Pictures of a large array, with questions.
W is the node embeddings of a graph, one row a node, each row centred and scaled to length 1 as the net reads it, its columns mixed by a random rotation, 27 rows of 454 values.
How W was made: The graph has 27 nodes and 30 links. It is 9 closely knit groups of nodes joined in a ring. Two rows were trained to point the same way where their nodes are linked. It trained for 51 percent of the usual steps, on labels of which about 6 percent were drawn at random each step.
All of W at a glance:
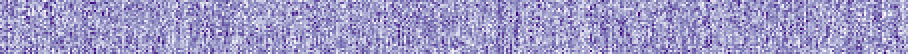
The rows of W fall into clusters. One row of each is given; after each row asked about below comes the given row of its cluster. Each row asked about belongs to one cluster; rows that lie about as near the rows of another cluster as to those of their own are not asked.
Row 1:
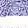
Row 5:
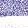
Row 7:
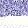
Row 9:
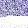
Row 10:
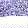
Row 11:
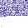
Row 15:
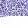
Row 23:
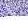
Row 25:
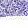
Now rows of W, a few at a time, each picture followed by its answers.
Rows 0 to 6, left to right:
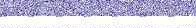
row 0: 11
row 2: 9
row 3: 9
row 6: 7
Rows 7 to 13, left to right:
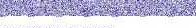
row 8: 11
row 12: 15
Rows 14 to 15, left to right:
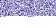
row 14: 1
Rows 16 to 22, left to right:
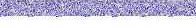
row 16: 1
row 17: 25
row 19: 7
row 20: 23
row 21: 23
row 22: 10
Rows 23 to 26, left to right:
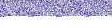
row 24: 5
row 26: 5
